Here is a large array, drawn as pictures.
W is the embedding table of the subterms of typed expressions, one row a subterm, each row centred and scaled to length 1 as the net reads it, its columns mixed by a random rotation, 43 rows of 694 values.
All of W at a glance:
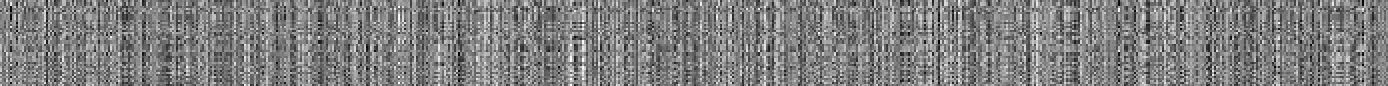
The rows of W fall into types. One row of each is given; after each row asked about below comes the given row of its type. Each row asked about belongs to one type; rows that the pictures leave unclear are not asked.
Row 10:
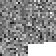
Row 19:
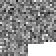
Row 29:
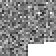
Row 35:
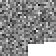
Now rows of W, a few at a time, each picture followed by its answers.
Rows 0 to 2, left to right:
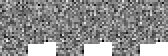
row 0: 35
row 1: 19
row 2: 19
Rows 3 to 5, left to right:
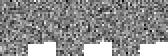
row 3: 10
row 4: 29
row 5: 10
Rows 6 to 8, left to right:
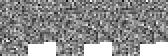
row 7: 10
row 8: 10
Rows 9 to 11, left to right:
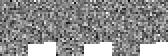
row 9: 10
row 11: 19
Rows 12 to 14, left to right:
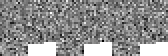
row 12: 10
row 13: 19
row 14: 10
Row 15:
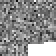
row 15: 19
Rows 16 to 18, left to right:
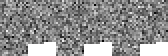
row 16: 35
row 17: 35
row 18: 19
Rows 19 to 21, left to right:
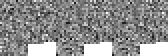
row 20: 10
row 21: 10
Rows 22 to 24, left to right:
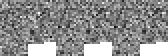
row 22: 29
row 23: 29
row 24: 29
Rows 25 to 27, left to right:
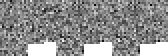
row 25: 29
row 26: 35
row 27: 35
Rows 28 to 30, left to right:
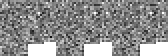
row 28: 29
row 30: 29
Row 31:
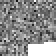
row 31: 19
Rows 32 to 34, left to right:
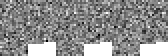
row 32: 19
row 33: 29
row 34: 29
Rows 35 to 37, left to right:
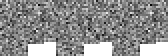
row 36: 10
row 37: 35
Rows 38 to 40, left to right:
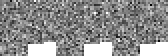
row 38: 10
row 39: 29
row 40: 35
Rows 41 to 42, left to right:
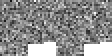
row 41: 10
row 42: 29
